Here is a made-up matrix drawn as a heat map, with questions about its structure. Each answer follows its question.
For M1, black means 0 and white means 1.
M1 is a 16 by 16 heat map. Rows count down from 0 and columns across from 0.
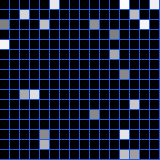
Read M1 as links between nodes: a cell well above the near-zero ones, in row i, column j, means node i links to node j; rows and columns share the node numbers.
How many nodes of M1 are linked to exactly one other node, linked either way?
2
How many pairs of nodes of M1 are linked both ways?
1
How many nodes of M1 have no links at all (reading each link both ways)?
2
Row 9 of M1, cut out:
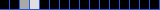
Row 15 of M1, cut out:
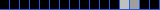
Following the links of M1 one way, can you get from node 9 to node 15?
yes
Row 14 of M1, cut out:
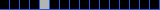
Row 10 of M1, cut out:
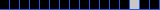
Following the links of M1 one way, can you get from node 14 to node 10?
no
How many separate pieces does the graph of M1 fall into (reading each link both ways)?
3
